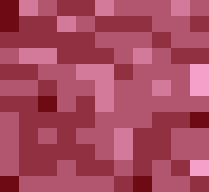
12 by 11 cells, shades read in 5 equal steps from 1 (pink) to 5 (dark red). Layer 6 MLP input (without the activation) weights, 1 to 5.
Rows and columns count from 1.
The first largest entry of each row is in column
1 1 1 4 1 3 3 11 2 2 2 1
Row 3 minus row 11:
1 0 0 1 0 -1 0 -1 1 -1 2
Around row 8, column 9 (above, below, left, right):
3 4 3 4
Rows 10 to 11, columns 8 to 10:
4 4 3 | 4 3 4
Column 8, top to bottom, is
3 4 3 2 3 3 3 3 4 4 4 5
